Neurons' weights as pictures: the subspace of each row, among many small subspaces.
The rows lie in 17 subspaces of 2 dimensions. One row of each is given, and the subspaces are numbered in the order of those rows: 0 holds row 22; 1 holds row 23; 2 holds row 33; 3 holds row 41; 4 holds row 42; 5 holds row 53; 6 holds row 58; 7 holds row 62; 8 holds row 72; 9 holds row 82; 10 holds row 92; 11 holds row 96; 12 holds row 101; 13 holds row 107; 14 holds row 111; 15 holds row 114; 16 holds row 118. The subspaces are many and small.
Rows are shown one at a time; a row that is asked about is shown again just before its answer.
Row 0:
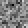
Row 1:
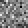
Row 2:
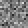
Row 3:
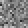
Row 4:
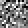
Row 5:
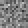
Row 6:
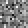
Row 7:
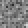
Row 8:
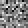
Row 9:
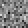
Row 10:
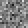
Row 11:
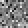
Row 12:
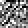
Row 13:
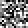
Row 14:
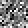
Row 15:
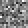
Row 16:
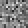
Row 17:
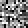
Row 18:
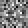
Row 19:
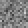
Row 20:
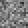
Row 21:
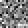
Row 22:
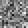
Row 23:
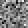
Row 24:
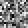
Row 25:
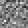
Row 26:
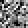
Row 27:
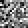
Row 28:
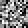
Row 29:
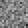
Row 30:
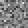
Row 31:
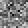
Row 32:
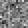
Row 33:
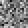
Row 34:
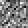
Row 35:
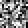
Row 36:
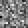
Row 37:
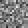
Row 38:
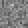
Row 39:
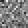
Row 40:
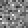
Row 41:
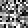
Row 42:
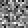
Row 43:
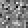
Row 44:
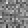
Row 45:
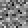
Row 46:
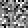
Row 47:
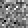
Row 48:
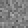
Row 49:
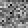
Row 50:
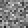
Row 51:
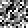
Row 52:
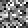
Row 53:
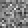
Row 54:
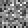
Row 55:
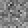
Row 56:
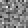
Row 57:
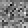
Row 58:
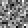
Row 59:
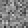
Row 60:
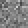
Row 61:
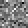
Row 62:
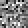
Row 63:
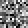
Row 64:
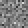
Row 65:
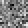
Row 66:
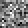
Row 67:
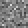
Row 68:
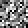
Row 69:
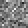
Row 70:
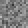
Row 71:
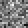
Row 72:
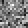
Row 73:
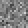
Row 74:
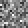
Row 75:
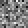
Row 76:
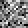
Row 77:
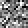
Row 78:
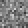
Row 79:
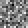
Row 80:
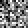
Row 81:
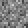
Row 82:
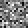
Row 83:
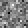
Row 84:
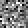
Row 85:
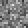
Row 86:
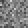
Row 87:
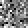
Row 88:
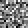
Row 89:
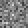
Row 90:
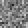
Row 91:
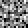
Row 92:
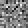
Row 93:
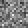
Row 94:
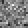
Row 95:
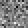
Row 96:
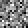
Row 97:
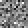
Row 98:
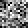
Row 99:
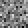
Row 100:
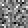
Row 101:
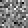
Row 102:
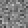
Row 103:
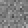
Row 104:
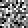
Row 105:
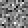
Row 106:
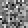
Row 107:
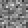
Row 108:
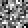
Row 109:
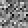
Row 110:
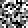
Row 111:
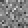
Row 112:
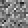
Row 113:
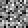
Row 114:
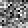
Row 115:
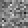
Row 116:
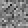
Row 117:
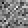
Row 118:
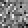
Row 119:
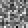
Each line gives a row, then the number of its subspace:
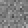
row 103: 16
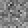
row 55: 15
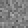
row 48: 4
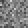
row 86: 2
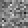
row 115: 5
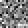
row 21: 16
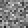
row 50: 9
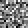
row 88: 3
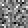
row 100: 4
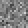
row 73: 11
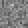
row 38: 8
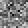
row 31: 15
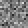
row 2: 12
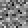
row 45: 15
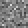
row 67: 5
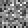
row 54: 5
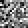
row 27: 2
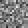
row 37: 3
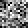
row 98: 15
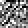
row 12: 1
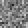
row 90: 8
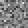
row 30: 3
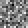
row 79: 11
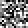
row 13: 5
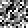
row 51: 11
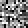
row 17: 10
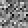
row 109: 7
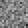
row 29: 14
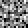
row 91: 16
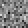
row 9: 16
